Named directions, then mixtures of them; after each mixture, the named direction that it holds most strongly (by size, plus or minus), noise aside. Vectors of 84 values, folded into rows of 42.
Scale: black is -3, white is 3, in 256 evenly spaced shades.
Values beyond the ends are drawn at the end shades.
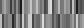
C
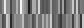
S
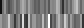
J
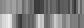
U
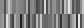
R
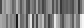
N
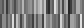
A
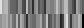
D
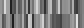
C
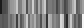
D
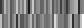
N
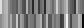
D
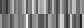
D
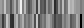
S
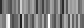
J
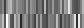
R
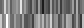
S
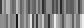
N
